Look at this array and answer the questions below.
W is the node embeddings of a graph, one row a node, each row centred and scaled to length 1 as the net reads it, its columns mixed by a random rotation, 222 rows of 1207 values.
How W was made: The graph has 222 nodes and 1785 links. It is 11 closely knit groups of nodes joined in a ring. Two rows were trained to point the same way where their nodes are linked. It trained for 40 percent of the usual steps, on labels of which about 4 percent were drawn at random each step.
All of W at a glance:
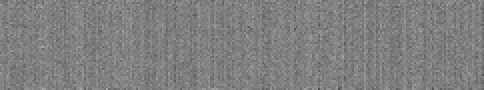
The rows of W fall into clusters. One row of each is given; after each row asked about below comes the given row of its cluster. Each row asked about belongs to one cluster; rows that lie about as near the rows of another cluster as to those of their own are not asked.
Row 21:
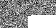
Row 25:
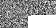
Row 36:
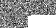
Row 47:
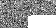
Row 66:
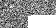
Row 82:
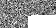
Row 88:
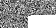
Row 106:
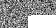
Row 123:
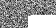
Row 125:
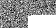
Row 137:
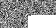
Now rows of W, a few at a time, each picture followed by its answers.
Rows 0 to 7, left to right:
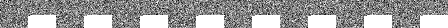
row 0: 88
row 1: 66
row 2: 25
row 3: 88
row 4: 25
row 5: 25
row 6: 106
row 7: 106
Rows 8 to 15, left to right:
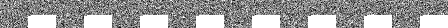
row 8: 47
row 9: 106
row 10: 123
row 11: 123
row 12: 88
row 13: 82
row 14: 82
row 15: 123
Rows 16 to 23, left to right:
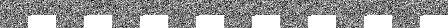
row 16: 36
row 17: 125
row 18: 125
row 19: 36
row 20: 21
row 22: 82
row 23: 36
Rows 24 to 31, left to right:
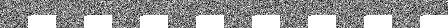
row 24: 66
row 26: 137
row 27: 47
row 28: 125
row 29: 106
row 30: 47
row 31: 82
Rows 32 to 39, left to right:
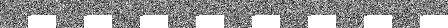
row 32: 36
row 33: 106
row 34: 47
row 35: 21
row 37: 66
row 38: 137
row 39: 36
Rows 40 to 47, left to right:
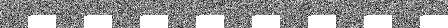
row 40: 47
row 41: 36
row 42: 106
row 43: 125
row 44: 36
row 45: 47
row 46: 88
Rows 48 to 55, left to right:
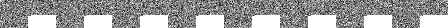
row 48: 106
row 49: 25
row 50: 36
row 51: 125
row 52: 88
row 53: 82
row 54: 21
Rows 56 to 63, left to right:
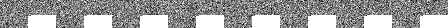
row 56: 106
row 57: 123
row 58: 25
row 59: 47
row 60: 36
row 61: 106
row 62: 106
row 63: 137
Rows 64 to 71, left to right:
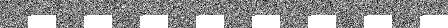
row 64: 21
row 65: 66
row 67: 123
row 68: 106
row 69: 106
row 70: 36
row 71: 88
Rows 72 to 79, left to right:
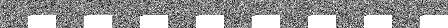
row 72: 125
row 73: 125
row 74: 21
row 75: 66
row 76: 88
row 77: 47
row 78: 47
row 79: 88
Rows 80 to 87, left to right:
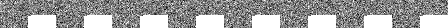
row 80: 47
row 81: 66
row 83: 47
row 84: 123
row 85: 106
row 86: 137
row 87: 66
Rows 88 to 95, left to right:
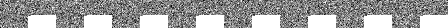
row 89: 36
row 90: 88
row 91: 125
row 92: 137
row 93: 25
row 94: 137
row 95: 82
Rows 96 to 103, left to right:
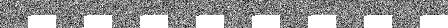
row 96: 88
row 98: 125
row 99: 82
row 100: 137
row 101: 125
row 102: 25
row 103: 25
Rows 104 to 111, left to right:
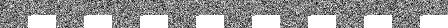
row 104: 66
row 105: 125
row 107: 47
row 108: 47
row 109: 21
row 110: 82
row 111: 66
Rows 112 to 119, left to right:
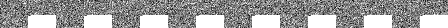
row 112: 82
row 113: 106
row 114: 47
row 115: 36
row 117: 82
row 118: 36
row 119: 125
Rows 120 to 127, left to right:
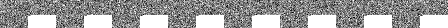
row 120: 47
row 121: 106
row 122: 88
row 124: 125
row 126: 137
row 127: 47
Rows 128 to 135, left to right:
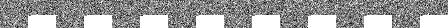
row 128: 82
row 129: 25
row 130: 21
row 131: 47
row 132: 82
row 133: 66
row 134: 36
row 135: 123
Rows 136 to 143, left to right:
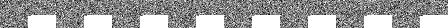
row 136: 21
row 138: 82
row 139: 137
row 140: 25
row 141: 25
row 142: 82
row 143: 21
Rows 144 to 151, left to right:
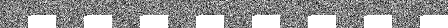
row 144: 25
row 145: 137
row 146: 66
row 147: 25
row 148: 123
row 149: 21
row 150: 47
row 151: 47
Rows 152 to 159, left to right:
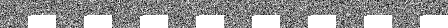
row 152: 125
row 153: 82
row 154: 88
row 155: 36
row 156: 25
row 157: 125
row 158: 106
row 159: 36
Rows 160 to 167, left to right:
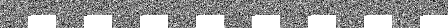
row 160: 125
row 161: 106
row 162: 123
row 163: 123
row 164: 21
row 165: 36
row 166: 123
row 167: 106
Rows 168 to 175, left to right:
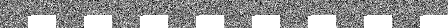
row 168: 21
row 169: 106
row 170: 82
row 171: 36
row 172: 21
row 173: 88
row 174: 21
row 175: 66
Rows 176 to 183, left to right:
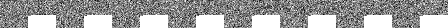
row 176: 25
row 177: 106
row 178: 137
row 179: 137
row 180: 125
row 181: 82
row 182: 123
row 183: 21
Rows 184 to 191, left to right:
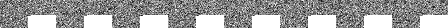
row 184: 21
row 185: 82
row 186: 21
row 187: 66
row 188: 21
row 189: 106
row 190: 66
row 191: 66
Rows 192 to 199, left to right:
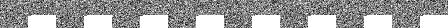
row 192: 36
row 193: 47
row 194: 21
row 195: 88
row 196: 66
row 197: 36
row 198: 66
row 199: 106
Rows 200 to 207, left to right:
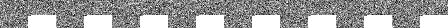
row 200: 106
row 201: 21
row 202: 36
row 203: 123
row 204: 25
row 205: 88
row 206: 25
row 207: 21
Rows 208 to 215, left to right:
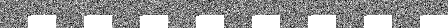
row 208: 137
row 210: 21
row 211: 137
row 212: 66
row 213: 125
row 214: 47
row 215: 123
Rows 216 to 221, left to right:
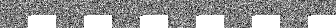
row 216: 36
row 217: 36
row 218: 88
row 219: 82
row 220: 36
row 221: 137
